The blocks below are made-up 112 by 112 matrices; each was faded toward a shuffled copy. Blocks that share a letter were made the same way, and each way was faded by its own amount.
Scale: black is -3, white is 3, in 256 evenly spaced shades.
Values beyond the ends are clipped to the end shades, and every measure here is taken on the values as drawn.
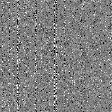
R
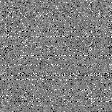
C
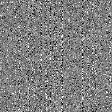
R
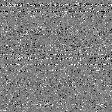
C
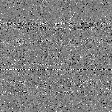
C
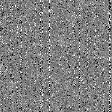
R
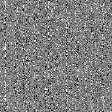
R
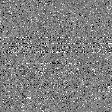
C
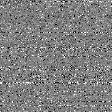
C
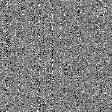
R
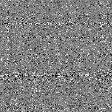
C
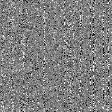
R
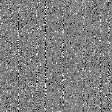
R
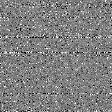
C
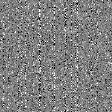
R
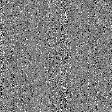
R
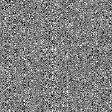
R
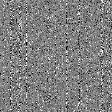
R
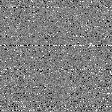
C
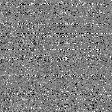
C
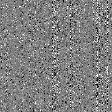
R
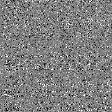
C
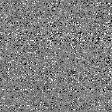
C
